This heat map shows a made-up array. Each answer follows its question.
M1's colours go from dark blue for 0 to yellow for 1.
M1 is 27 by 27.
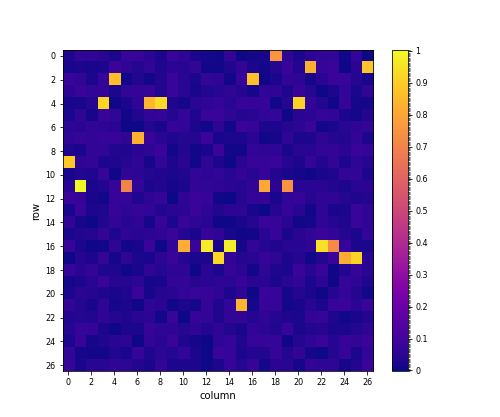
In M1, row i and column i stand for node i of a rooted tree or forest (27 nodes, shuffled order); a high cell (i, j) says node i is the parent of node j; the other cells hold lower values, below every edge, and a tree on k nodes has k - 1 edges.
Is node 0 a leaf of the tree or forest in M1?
no
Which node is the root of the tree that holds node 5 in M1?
11
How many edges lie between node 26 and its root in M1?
2
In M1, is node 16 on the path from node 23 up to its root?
yes
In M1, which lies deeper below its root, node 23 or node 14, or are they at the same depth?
the same depth
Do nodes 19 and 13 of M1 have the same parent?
no
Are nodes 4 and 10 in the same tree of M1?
yes
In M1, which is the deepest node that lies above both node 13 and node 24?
17
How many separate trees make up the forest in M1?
3
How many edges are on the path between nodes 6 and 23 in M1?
5
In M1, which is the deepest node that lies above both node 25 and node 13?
17
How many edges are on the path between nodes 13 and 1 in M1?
3
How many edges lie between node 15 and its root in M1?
3
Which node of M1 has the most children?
16
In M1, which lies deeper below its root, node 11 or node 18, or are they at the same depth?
node 18
